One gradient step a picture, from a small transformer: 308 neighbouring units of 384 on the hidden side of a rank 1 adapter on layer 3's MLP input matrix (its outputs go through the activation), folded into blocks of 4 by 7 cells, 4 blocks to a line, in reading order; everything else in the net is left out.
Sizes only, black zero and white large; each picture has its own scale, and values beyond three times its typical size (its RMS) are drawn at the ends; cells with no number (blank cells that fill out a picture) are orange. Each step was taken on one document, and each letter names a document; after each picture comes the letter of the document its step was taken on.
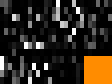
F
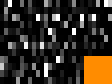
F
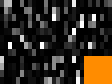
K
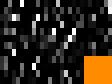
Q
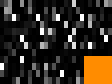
K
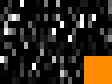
Q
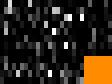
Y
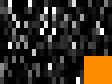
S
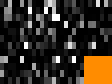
K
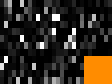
K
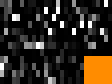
F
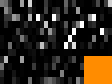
K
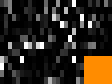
F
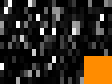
S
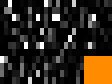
F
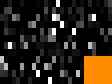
Q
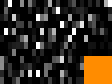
F
